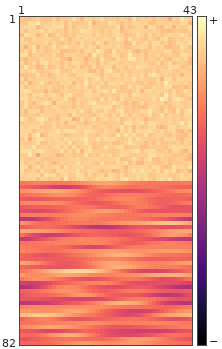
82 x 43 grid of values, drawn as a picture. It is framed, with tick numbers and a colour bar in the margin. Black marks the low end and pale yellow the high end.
It is made of 2 by 1 panels. Panel 1,1: very high, fine-grained, faint in contrast. Panel 2,1: high, streaked across.
